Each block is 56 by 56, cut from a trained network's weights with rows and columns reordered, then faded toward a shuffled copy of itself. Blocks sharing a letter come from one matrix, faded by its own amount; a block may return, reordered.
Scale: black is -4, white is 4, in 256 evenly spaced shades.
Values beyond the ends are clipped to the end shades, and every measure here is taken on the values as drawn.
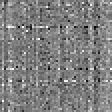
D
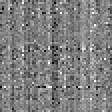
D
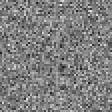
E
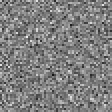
E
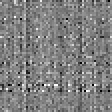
D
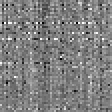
D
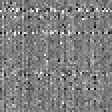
D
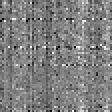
D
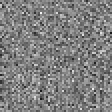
E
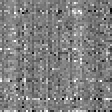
D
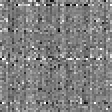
D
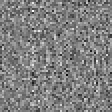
E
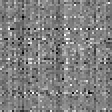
D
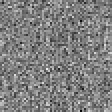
E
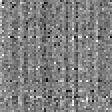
D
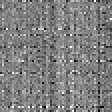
D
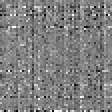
D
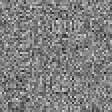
E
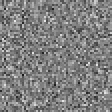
E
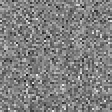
E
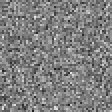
E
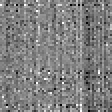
D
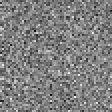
E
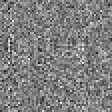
E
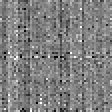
D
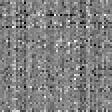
D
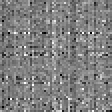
D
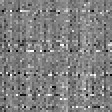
D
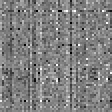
D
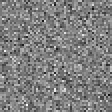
E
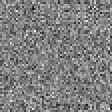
E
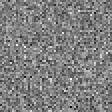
E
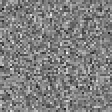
E
